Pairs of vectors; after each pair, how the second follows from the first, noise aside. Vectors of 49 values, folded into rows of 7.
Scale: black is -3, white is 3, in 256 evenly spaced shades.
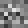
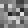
reversed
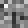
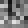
wrapped around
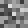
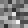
reversed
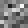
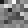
wrapped around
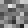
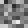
reversed
